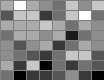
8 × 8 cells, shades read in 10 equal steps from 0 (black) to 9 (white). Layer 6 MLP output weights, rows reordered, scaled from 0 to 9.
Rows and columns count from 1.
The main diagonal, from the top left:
6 7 6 5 2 7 4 0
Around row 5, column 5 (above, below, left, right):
6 4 6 4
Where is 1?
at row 4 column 6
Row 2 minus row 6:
-2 3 4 0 0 0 2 1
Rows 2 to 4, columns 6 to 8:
7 9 4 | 4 6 5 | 1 4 5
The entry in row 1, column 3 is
6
